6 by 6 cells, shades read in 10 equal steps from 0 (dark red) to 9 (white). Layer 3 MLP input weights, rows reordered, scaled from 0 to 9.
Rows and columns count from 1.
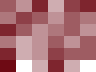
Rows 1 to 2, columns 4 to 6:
6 2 1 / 5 3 4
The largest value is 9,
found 2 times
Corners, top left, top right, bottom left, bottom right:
3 1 0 9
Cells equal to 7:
0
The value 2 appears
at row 1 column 5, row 2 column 2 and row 5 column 4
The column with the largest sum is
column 2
